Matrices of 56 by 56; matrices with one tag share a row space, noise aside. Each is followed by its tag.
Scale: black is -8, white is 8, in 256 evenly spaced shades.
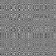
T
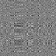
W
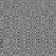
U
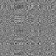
W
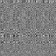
U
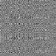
T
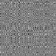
T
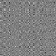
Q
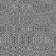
T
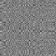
Q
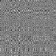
T
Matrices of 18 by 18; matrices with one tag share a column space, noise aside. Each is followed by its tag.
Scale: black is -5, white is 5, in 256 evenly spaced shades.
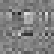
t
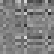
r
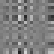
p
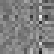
p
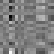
p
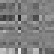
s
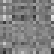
p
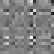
r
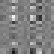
p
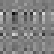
t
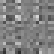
p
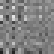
p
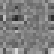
s
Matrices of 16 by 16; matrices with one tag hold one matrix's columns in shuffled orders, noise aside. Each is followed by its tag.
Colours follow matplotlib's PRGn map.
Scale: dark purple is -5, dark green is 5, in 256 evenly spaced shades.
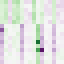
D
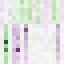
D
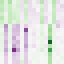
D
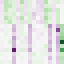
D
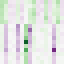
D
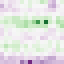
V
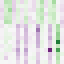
D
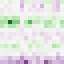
V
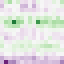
V
